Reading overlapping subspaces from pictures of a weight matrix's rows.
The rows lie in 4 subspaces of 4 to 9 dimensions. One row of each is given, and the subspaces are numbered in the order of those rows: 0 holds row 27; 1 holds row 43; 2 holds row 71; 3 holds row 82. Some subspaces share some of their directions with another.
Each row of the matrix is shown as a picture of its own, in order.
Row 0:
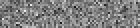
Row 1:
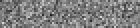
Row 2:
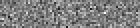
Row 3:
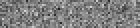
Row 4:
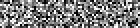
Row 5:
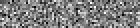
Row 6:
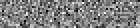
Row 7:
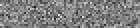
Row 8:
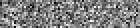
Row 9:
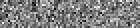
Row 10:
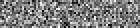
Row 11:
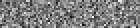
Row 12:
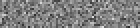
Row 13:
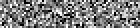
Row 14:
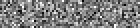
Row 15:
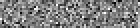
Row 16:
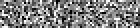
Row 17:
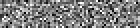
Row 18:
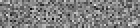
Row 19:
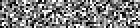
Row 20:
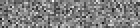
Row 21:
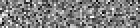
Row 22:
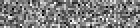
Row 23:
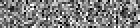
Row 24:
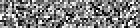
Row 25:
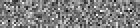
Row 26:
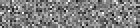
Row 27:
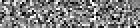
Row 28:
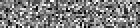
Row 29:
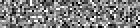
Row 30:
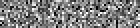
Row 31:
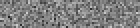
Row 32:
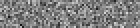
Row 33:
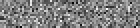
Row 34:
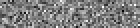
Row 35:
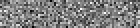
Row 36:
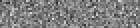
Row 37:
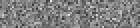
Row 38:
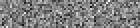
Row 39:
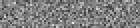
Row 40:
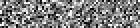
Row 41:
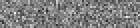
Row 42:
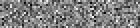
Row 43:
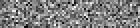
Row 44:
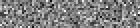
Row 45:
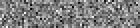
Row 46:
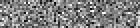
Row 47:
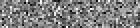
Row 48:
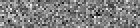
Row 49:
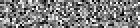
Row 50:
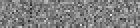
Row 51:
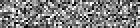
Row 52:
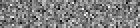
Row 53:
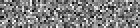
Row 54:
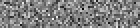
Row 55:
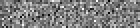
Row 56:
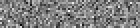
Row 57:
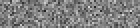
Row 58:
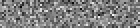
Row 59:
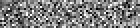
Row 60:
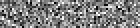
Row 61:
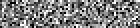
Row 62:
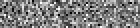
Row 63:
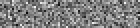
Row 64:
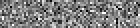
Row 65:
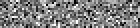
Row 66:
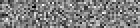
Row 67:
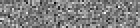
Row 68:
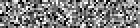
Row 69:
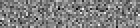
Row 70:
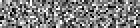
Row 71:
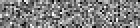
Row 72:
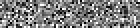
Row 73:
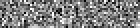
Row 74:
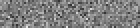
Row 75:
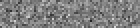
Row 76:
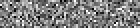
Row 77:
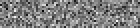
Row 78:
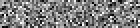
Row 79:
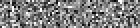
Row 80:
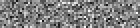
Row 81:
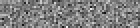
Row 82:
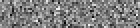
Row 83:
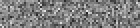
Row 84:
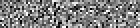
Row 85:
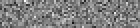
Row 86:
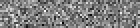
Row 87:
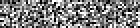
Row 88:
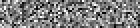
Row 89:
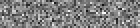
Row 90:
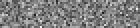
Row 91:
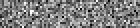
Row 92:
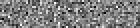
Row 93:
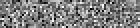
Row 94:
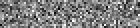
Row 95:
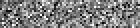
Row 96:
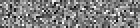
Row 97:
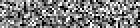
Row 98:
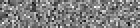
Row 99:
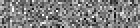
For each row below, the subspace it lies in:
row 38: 2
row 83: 0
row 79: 0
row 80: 1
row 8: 3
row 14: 0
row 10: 3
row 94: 3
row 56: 2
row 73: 2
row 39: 2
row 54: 0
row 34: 1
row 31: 1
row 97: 0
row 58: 0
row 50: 3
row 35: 1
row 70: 3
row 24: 1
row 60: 1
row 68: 3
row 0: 1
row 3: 1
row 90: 3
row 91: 1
